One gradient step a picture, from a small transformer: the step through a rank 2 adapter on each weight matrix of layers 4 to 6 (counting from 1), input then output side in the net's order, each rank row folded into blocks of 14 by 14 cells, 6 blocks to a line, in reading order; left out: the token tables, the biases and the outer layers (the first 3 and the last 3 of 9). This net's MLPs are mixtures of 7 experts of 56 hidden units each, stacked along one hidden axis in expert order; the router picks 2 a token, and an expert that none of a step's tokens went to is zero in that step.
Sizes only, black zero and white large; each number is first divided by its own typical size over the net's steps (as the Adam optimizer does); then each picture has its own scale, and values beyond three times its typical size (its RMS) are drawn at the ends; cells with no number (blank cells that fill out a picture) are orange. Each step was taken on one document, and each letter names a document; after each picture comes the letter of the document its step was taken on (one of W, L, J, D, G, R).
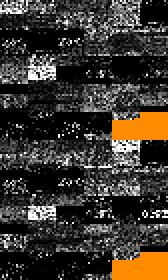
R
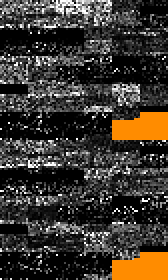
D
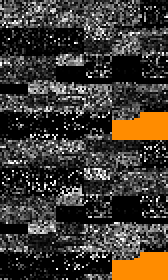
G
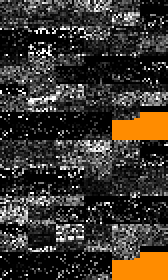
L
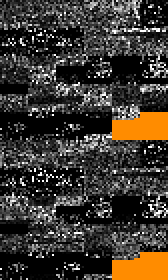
R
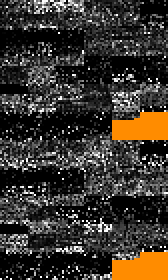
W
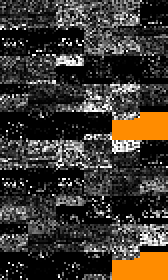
R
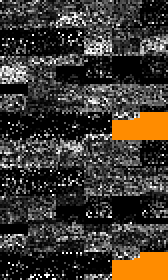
R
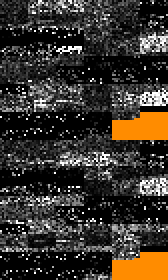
L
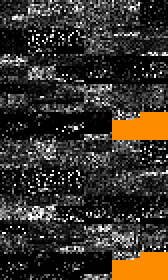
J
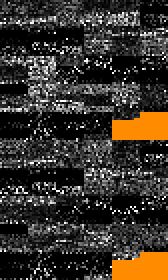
D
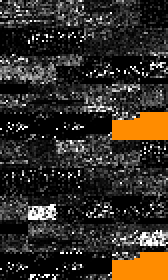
J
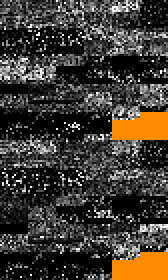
R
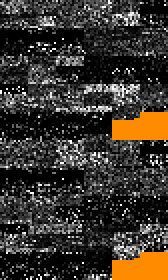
W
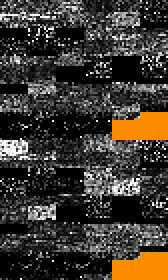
G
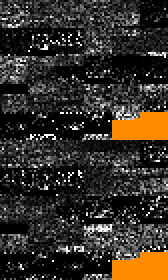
J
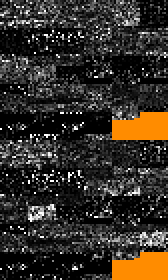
J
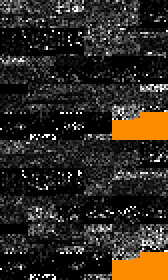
J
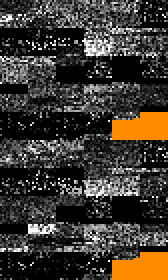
G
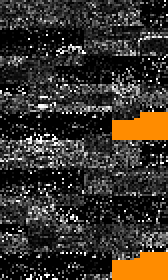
W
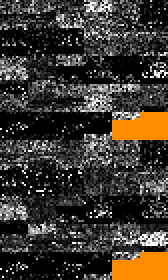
R
